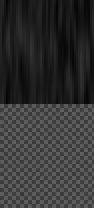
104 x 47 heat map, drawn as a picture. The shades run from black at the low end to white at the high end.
The table splits into 2 rows of 1 panel. Panel 1,1: very low, streaked downward, faint in contrast. Panel 2,1: low, checkered.
